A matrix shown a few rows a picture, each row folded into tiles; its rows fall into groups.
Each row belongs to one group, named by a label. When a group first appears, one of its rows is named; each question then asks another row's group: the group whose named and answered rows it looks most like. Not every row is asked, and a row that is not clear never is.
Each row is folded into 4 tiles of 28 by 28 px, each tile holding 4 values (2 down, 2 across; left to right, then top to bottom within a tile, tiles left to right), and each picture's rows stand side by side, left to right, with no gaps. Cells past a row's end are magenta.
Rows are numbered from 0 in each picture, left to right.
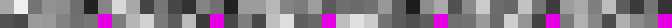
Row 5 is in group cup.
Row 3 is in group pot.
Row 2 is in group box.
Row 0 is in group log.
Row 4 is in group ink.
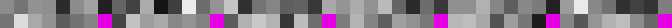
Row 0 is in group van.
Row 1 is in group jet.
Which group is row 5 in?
log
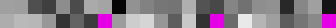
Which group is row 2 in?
van
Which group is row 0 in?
pot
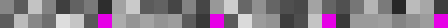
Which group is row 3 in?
van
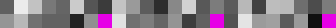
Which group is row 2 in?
pot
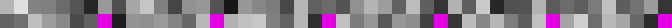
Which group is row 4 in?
van
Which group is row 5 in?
box
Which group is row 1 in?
van
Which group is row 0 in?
log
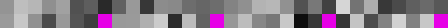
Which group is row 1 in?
pot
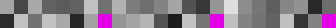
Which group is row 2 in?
log
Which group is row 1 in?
pot
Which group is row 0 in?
van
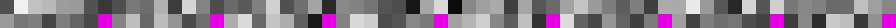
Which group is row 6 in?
log
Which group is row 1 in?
box
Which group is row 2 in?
box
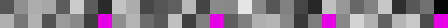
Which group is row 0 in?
ink
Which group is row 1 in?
log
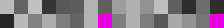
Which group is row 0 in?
van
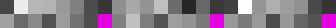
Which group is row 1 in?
cup
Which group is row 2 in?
ink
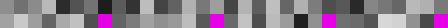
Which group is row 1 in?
jet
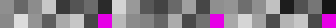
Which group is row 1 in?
log
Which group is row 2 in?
cup
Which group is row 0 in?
cup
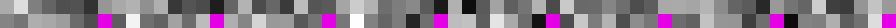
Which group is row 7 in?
van
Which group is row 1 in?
cup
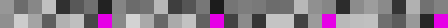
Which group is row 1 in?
cup
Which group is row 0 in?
cup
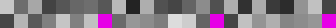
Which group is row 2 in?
van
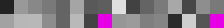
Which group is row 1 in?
pot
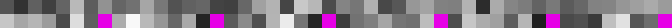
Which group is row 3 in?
van
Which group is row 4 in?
pot
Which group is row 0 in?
jet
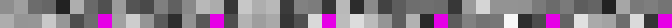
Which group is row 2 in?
van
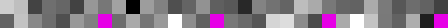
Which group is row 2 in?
box
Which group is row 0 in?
pot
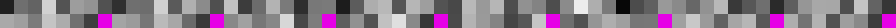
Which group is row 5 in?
log
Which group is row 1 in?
box
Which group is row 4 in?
van
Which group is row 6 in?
cup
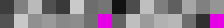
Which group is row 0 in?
jet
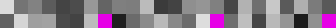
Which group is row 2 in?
box
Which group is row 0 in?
van
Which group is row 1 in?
van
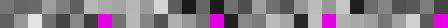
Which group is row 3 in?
cup
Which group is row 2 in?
van
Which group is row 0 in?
pot
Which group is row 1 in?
cup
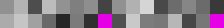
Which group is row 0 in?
pot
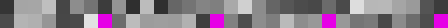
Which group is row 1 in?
jet
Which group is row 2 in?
log
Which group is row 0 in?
van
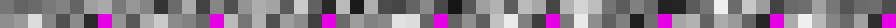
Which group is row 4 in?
box
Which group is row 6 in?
box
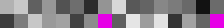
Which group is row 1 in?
pot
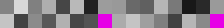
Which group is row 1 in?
pot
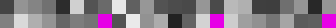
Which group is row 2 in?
log
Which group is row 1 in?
van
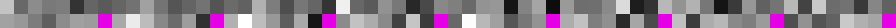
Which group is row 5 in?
pot
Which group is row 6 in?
log
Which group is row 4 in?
van
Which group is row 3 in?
pot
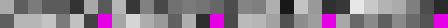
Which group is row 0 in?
pot
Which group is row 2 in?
van
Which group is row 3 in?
ink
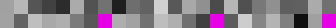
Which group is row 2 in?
van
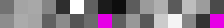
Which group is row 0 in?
ink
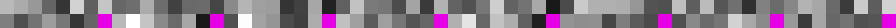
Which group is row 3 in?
log
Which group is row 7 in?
log
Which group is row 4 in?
box
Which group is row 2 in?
van
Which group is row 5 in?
ink
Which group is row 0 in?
log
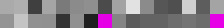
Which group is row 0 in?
pot
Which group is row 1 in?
log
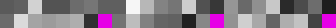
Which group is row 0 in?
jet
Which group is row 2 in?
cup
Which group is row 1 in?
ink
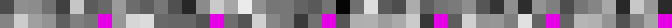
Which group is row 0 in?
jet
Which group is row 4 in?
pot
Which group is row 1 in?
pot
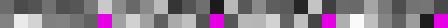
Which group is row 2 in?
pot
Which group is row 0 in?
pot
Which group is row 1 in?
cup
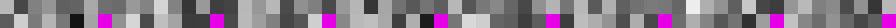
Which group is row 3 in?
pot
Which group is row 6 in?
ink
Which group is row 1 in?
box
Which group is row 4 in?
pot
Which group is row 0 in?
van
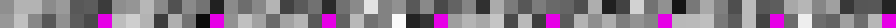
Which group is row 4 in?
pot
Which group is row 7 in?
cup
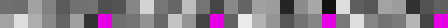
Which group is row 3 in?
pot
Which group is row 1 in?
ink
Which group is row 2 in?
van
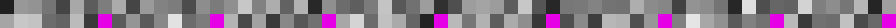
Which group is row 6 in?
jet
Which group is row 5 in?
box
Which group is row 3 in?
box
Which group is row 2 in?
log
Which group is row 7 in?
log
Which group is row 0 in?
jet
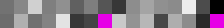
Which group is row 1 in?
ink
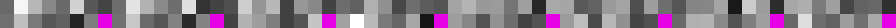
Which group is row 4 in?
log
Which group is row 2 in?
van
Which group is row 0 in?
ink
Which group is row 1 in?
ink
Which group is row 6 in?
van
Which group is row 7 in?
cup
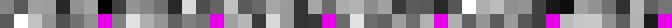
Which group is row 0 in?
van
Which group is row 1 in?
jet
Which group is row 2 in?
box
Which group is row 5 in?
jet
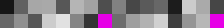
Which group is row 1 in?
van
